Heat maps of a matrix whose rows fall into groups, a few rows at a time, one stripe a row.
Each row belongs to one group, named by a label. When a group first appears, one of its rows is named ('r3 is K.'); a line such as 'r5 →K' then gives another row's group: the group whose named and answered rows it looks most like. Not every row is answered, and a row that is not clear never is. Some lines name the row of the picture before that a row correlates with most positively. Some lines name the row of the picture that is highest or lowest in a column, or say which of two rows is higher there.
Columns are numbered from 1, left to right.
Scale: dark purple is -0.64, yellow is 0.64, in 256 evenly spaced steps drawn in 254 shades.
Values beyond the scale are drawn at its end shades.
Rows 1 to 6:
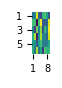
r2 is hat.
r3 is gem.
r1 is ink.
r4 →hat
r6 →gem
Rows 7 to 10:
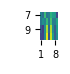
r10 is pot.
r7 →ink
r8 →pot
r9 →pot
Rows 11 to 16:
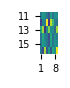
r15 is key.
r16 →gem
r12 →pot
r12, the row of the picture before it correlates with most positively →10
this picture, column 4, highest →12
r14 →key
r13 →hat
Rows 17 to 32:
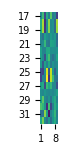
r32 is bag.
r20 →ink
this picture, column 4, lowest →30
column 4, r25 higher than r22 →Yes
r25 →pot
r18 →hat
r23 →hat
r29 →bag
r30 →bag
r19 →hat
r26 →pot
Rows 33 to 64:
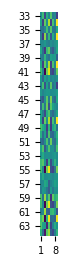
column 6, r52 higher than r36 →Yes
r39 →ink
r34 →gem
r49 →bag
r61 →ink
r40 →gem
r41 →hat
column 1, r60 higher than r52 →Yes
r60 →hat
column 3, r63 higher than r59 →No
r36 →gem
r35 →pot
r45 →pot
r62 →hat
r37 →key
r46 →pot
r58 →key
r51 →pot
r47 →hat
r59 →gem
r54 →bag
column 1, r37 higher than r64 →No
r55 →hat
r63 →bag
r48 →gem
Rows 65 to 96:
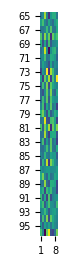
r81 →gem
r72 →key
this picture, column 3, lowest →96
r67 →pot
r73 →pot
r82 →ink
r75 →pot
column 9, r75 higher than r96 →No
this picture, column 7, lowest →96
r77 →pot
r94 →pot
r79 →bag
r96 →hat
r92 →hat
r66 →bag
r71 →ink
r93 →ink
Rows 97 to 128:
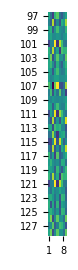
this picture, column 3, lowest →107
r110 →hat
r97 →hat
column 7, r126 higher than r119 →Yes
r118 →bag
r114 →ink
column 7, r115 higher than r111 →No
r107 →hat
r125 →bag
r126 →hat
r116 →gem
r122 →ink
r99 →hat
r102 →gem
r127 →ink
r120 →gem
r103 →hat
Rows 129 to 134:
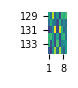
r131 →pot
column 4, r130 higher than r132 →Yes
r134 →pot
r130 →key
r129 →gem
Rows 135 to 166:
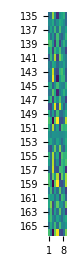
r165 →pot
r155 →gem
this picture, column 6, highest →148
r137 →pot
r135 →ink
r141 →pot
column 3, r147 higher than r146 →No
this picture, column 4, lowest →139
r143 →ink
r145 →hat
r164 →bag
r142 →ink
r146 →ink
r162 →hat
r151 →gem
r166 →hat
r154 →pot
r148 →pot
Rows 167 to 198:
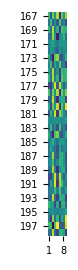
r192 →pot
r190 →pot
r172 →key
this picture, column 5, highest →197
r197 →hat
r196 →gem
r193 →ink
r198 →ink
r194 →bag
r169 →gem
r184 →hat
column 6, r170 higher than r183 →No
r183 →key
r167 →gem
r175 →gem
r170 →ink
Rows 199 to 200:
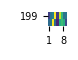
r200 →ink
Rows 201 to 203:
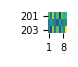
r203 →gem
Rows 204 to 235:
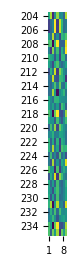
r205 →pot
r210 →bag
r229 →hat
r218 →hat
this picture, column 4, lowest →226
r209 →gem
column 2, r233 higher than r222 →Yes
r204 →hat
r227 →pot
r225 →gem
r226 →bag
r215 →ink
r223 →gem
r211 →hat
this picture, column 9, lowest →213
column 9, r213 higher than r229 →No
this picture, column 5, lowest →215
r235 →gem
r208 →hat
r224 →key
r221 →ink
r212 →pot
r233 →ink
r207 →gem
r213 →ink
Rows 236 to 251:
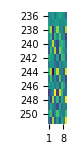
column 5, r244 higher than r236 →Yes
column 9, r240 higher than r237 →No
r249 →key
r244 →hat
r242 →bag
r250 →hat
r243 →key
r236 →ink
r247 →pot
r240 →ink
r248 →gem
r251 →gem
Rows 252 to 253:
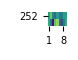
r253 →hat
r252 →bag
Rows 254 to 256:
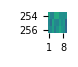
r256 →ink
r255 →ink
